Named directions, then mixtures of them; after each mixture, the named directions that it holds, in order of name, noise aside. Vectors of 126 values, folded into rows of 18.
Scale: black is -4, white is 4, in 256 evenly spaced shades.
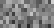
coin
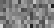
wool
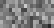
coin, wool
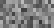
coin, wool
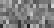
coin, wool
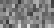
coin, wool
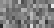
wool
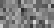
coin, wool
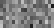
coin, wool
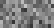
coin, wool
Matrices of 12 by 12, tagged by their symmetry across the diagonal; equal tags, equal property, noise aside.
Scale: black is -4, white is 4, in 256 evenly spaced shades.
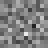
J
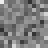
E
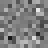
J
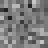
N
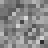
E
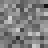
N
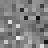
J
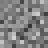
E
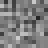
J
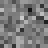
N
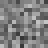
J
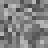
E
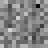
N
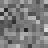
N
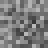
E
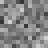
E
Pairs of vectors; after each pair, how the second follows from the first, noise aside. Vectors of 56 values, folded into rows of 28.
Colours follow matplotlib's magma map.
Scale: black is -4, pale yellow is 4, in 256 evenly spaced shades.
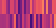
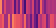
reversed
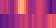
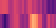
reversed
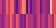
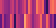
wrapped around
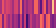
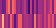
reversed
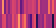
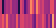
reversed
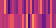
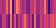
wrapped around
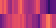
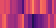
wrapped around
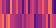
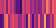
reversed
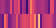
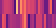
reversed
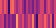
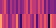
wrapped around
